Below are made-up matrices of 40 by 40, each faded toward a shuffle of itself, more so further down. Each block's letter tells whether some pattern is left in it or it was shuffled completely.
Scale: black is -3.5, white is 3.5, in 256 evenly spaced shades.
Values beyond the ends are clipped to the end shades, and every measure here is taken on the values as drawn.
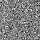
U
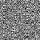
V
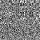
V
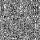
V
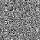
V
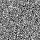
U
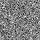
U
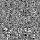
V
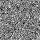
U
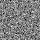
U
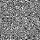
V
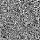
V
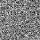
V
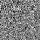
V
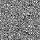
V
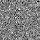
V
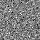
U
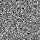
V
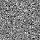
V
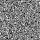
U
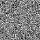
V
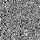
V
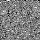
V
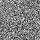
U
